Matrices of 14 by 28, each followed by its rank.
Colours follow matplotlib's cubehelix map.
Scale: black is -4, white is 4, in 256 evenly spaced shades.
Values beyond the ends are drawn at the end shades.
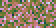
full rank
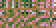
three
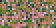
full rank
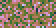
full rank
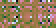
three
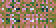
three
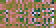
three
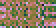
three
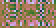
three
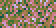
full rank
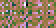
three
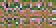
three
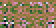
three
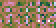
three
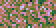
full rank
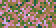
full rank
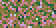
full rank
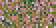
full rank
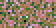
full rank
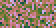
full rank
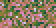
full rank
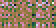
three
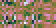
three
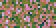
full rank
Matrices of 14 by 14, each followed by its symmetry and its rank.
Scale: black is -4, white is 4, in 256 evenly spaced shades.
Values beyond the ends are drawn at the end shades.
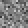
antisymmetric, full rank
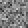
neither, full rank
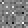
symmetric, rank three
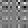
neither, rank one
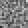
antisymmetric, full rank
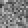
antisymmetric, full rank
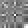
symmetric, rank three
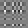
neither, rank one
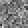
neither, full rank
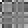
symmetric, rank one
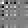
symmetric, rank one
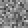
neither, full rank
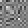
symmetric, rank two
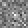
symmetric, rank three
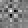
symmetric, rank two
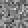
antisymmetric, full rank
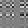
neither, rank one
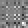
symmetric, rank two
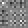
symmetric, rank two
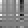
neither, rank one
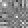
symmetric, rank three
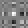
symmetric, rank one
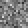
neither, full rank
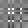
symmetric, rank one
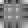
symmetric, rank one
